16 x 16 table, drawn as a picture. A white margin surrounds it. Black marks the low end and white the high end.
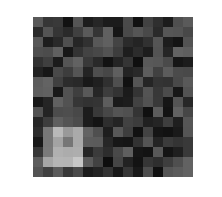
Mirror symmetry: none. Histogram: skewed, a long tail of high values. Stripes: none. Odd patch: higher, in the bottom left. Ninth with the highest average: bottom left.
